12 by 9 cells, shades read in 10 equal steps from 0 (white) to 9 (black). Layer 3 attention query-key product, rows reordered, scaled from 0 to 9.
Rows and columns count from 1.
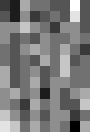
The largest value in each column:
7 8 7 7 8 7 6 9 7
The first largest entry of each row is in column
2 2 6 2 9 2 2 2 5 3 8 8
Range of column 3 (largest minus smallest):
5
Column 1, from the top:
7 6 4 4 5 5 3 3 4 4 2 1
